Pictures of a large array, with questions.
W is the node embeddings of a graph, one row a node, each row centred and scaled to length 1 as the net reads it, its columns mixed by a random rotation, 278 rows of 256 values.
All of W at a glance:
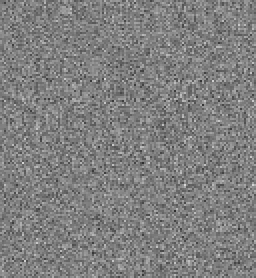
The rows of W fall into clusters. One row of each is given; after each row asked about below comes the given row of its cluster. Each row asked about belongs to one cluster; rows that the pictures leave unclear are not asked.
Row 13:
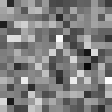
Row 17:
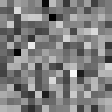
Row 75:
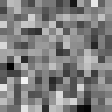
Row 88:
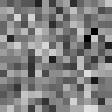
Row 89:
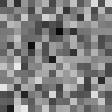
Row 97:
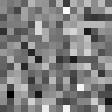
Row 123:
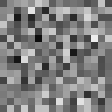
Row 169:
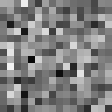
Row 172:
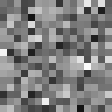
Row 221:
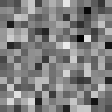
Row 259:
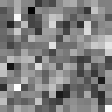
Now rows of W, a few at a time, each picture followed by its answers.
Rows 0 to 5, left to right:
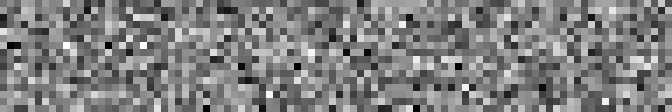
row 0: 221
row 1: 17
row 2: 169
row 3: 172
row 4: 259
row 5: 172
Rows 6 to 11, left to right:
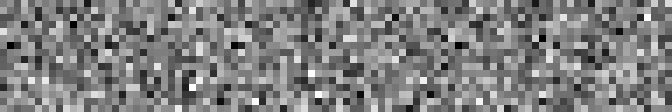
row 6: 221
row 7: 97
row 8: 221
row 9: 13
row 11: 89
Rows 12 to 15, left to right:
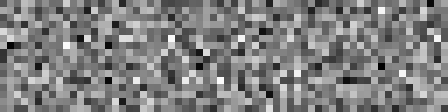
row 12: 221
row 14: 17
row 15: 169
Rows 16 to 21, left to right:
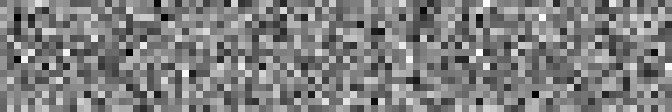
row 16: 123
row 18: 89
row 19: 221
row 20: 123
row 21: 17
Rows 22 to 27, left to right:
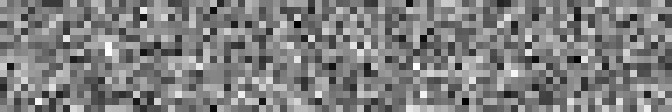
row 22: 259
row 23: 172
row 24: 221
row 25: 88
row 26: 259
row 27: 123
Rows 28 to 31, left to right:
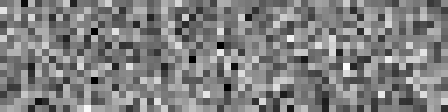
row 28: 88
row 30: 259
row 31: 169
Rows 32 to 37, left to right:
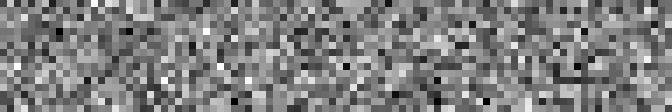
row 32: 89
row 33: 17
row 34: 13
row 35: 259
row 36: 221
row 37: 169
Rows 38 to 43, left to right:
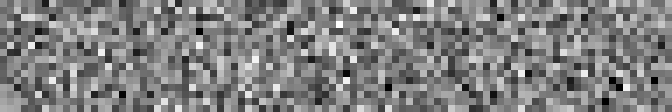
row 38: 17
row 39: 97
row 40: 259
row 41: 75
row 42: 17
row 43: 88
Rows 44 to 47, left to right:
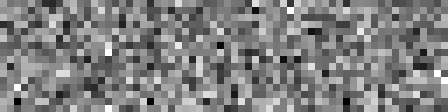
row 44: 259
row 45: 221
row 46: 97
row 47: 13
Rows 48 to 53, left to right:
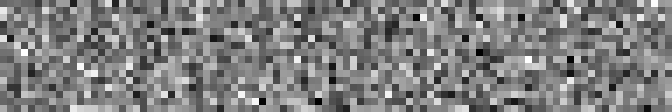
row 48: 88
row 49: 89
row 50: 221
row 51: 89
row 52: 172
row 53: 75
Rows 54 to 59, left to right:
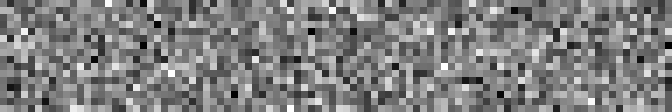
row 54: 88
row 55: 89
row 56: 97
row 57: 17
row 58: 169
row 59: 221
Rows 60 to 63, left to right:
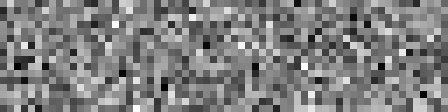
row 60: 169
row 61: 75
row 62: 88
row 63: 123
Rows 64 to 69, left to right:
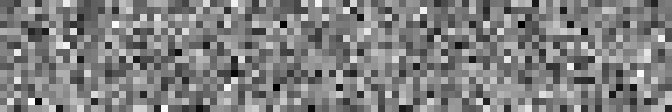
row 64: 221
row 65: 75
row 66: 75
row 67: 13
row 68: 221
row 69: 169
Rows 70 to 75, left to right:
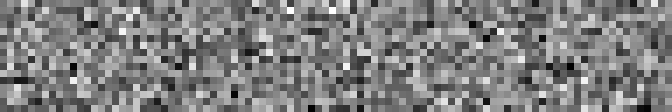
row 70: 169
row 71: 88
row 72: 97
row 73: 169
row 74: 221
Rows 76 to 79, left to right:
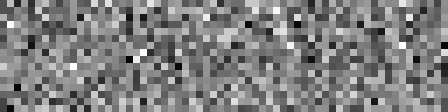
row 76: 89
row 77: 123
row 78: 221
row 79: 221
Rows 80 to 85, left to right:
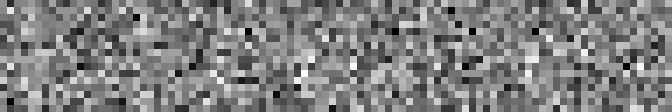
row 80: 13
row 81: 13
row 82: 169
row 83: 89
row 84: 169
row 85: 88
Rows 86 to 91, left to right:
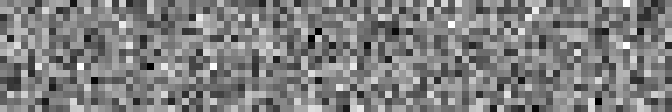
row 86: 88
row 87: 89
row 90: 75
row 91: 221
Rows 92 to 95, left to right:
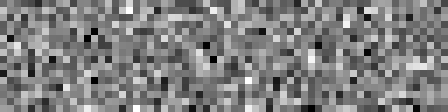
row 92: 88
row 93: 75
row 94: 75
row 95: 172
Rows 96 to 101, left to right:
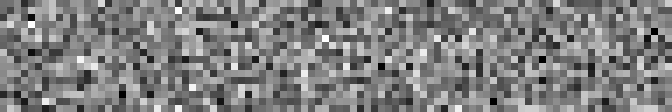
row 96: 172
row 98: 169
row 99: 169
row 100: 88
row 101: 88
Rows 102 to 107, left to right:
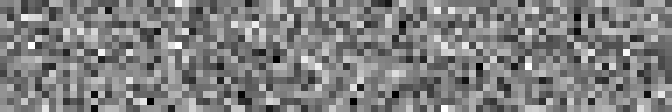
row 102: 17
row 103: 221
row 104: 172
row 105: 259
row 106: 88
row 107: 123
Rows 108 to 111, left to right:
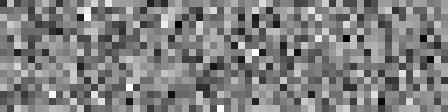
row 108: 89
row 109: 259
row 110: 123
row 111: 88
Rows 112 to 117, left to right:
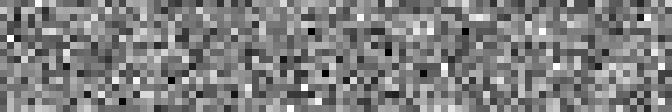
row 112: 123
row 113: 13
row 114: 97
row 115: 17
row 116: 17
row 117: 89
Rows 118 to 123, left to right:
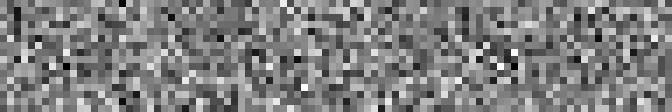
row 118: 123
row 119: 13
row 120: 97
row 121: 13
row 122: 123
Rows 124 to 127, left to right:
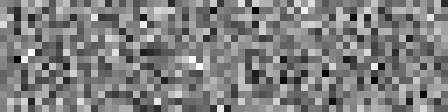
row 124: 123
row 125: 172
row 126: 97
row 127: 123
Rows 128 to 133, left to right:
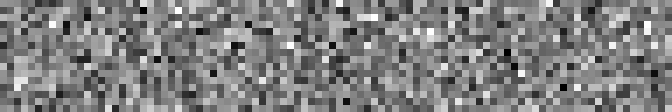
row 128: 259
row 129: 97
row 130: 221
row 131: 17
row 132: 123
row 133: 259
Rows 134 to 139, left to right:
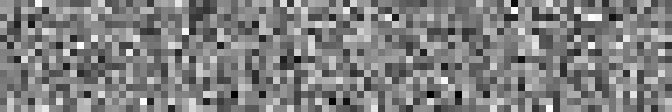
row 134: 123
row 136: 97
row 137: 13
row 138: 97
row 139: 17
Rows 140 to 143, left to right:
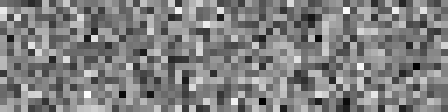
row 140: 88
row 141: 97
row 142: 221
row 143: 13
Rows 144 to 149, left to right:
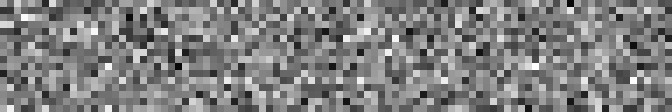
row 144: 17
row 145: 123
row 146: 13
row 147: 13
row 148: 172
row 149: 13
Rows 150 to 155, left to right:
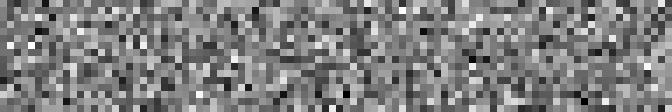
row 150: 17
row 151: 88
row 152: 259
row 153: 97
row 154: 75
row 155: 172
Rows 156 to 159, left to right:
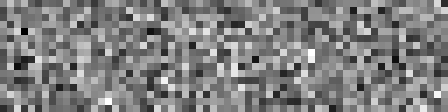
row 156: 169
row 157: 17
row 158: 169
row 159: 123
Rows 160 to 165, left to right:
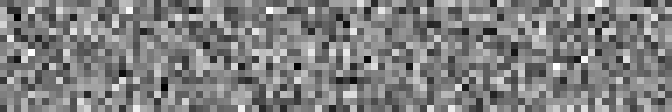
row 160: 123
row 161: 75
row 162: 169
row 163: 169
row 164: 17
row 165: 123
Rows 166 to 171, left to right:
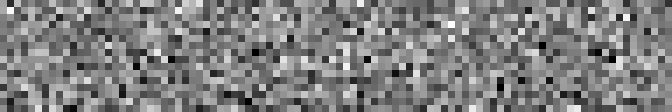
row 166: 13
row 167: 97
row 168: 172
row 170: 75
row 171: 172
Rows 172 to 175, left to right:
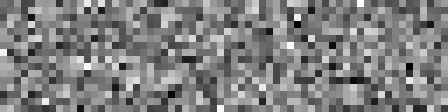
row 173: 259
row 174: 221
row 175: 169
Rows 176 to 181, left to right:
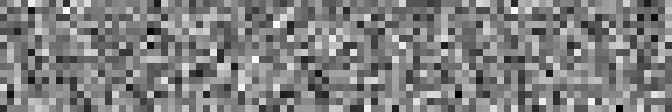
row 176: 97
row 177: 17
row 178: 259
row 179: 221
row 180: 97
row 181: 221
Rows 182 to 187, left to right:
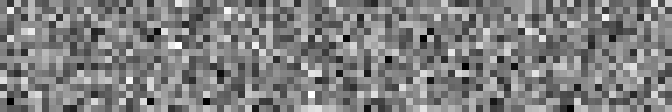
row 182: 13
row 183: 221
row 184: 88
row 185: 88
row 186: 88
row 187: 89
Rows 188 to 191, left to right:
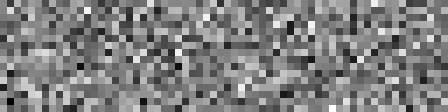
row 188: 13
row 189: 123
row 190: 259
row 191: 123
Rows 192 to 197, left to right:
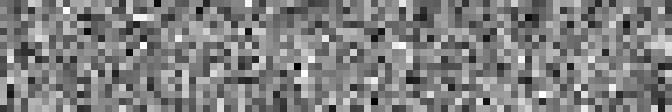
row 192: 97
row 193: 17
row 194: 169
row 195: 221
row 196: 221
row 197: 259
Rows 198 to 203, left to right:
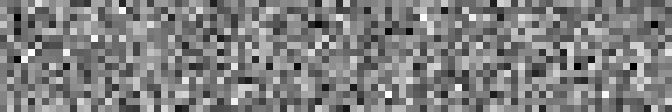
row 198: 123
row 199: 13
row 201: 89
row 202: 17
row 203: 169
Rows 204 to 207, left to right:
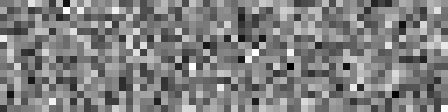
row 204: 97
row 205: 88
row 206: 123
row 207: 259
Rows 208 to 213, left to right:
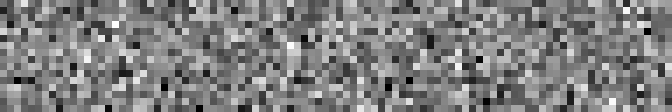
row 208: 169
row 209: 75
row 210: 221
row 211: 75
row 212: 169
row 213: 97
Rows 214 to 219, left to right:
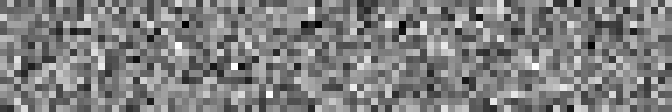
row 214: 89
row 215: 221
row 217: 259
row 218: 172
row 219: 89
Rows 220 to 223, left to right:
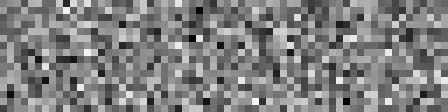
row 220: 97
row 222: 221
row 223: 13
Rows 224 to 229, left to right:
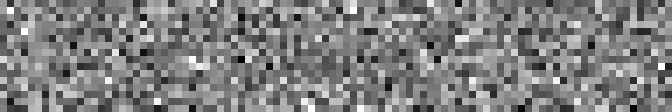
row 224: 13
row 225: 172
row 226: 123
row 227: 75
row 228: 13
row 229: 89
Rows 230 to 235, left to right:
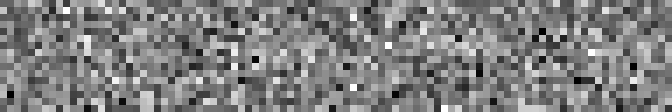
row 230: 97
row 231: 13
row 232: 169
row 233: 259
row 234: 88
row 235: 169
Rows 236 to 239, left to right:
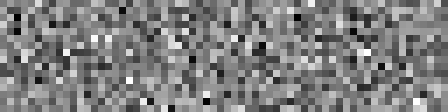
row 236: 123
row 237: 221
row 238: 172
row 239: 123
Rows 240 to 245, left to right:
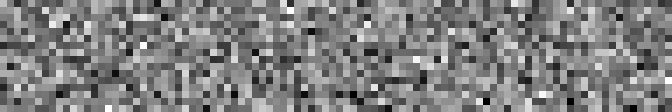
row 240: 259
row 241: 17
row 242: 97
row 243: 172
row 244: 221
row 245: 13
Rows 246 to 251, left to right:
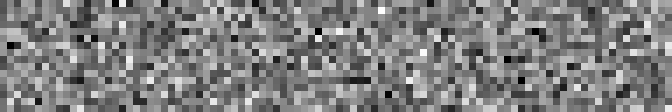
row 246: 221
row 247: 89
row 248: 88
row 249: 169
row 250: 97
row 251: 259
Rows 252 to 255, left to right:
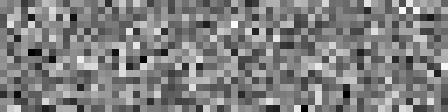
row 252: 172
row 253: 169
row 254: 172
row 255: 97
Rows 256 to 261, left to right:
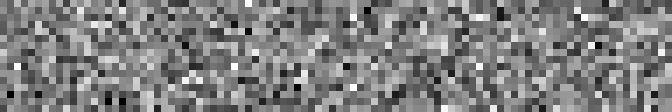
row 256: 97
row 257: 13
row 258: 169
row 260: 17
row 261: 17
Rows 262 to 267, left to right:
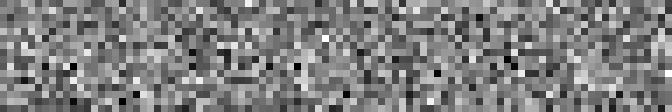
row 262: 169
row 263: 13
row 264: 169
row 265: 97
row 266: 123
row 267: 259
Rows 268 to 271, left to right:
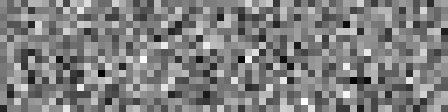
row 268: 97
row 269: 259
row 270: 123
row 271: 169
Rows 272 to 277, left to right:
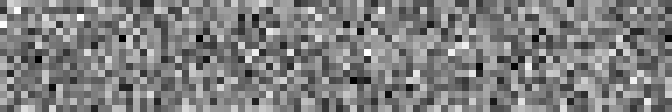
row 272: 75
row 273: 88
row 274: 123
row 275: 169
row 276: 88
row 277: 13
